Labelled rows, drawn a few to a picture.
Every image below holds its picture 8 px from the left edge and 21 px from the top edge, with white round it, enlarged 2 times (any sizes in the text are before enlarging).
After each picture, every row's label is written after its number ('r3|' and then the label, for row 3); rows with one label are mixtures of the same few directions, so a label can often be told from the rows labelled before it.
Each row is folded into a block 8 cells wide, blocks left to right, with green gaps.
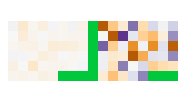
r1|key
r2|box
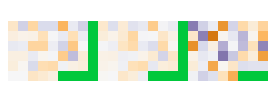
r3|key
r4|key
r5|box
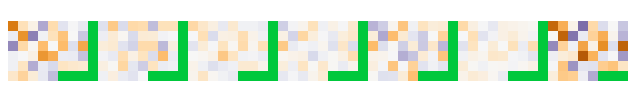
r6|box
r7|key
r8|box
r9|box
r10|box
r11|box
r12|box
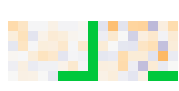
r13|box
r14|key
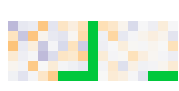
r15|box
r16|box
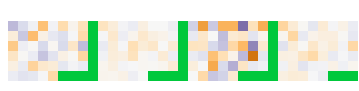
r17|box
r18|box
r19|key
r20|box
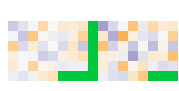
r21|box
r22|box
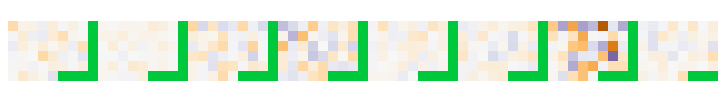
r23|box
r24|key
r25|key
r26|box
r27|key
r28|box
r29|key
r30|box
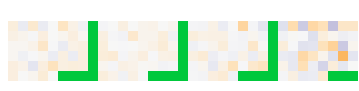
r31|key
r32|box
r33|key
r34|key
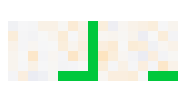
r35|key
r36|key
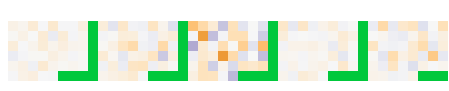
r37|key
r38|key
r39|box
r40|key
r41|key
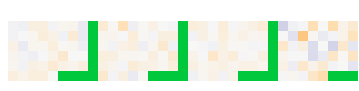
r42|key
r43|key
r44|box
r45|box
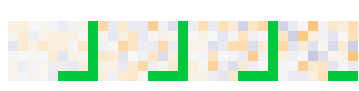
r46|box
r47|key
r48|key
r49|box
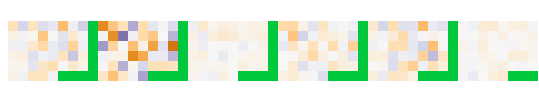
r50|key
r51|box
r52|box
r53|box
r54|key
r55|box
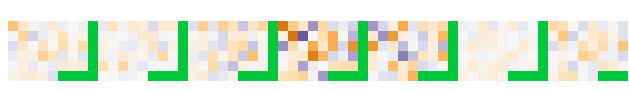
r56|box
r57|key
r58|key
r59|box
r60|box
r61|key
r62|box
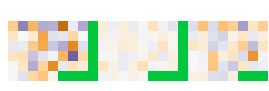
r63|key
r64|key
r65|key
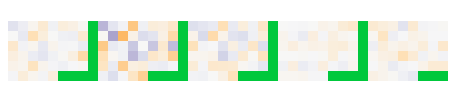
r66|box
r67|box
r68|box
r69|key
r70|box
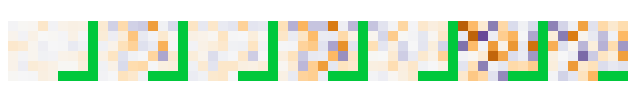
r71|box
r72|key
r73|key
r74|key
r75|box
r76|box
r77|box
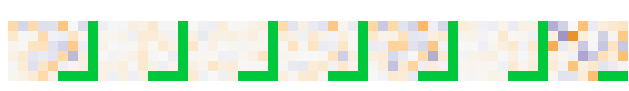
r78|key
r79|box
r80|box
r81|key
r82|key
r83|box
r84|box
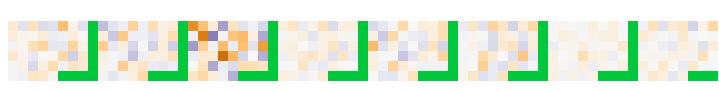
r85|key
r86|box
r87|box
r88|key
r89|box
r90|key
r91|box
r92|key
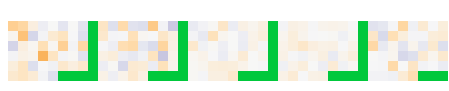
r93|box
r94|key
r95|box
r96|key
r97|box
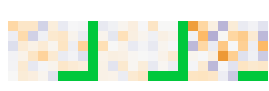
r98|box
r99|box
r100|box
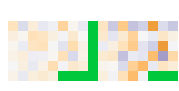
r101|key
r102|key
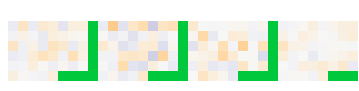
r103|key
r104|key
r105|box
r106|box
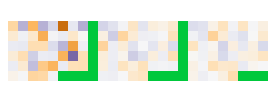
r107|key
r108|box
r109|box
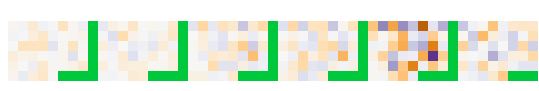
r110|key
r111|box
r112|key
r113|key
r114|key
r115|box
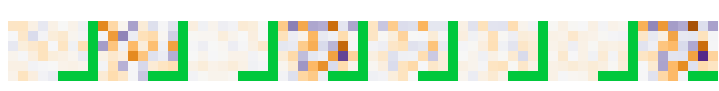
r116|box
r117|box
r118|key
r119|key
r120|key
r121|key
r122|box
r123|key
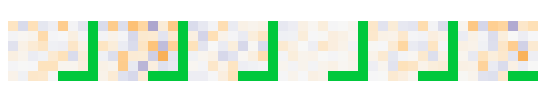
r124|key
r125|key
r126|box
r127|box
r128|key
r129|key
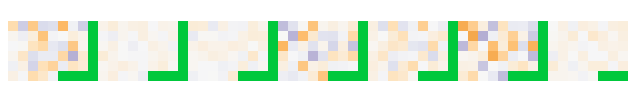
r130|key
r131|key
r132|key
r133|box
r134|key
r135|box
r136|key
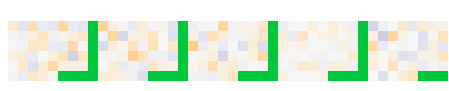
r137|key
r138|box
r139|box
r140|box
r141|box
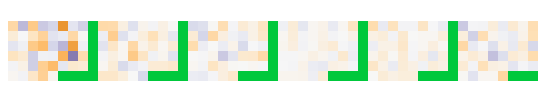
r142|key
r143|box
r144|box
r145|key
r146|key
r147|box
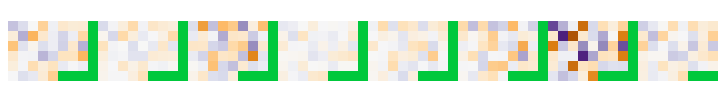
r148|box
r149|box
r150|key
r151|box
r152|key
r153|key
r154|box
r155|box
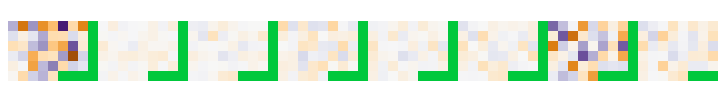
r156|key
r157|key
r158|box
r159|key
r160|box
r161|box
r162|box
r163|box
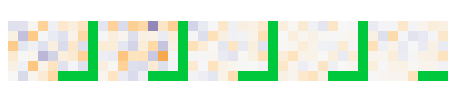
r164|box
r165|key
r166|box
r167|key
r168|box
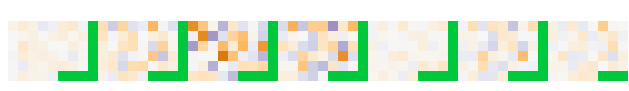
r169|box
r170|key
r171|box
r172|key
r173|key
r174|key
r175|key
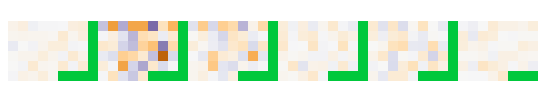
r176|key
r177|key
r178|key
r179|key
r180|key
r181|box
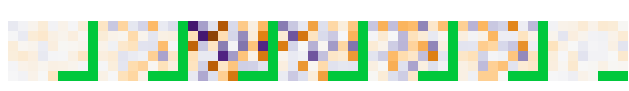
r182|box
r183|key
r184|box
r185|box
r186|key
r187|key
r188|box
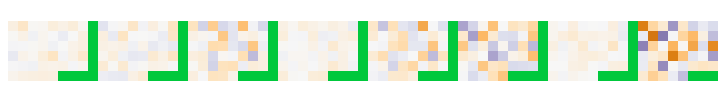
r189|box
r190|box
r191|key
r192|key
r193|key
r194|box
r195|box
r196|box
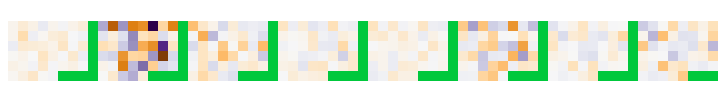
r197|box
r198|key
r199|box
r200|key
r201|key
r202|key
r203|box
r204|box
